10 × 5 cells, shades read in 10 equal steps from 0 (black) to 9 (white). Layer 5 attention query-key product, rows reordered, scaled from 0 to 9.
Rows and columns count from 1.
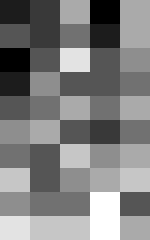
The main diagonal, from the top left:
1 2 8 3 6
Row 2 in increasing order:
1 2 3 4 6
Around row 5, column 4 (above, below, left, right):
3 2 6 6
